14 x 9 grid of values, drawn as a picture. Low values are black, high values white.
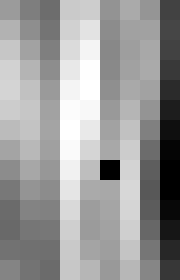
The bottom left is the calmest part. The grain runs up and down. One lone cell stands out, far lower than its neighbours.
